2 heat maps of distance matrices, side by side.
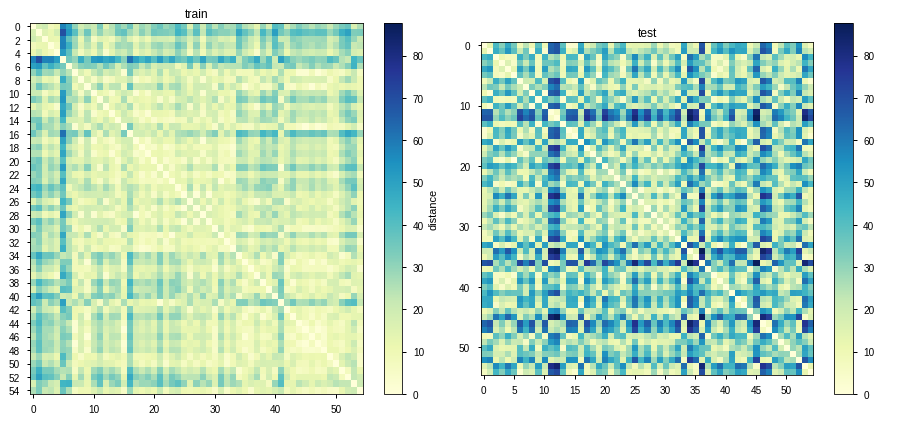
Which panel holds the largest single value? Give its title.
test
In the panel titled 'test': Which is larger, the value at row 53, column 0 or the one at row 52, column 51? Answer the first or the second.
the second
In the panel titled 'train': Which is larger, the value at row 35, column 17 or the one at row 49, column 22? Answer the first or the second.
the first
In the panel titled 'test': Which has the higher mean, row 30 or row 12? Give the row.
12
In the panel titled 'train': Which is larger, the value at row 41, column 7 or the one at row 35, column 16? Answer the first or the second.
the second
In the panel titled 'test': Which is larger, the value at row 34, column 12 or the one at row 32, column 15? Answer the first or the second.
the first
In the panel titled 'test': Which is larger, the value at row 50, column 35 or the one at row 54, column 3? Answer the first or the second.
the first
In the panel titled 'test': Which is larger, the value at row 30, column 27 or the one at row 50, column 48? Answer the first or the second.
the second
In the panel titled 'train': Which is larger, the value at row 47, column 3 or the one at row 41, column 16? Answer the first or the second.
the first
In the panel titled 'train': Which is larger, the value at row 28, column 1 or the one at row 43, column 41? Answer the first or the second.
the second
